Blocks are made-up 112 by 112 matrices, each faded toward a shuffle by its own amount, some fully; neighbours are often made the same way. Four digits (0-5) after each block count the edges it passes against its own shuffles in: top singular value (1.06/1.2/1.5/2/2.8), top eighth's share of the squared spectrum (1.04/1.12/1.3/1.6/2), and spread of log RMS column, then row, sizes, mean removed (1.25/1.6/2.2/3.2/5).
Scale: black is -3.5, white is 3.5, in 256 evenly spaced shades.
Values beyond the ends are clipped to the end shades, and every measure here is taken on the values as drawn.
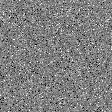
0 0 0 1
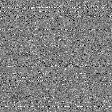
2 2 0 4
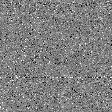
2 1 0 2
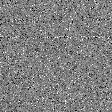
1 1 0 1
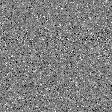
1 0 0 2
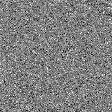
3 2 1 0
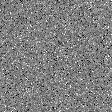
0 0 0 0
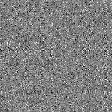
4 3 2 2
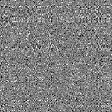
4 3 2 2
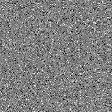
4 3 1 1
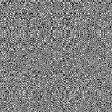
5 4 3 3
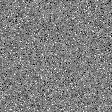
0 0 0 0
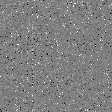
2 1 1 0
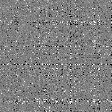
2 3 3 3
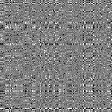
5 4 3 4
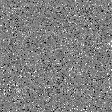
3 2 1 1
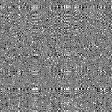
5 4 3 3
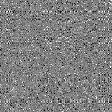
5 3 2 2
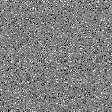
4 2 1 1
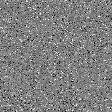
3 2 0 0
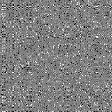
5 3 2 2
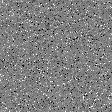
0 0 0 0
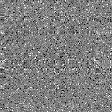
4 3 2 2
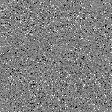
4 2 1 1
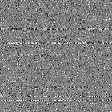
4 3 0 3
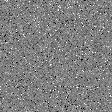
2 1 0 0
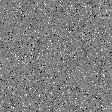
0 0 0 0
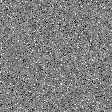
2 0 0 0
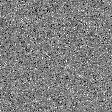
0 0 0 0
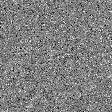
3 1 0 0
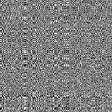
5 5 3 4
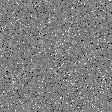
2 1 0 0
